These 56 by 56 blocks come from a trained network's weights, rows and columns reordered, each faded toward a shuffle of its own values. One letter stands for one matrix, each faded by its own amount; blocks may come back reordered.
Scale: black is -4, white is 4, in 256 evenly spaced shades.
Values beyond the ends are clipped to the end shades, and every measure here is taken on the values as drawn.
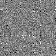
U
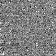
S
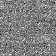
S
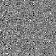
U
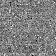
S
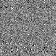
U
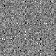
U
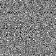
U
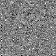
U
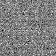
S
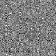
U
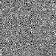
U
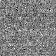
S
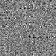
U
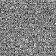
S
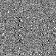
U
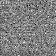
S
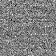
S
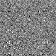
U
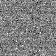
S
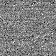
S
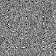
U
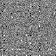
U
